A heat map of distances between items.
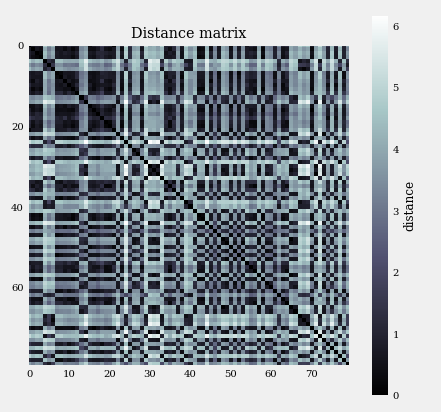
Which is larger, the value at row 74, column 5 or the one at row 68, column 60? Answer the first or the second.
the second
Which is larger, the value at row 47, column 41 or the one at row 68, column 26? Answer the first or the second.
the second
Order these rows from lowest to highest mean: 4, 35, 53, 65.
35, 53, 65, 4
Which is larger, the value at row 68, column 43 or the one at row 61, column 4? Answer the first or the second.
the second
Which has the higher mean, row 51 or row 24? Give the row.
24
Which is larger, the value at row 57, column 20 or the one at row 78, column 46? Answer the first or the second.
the first
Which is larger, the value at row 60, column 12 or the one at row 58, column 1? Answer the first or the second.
the first
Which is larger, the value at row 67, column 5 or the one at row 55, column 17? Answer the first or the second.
the first
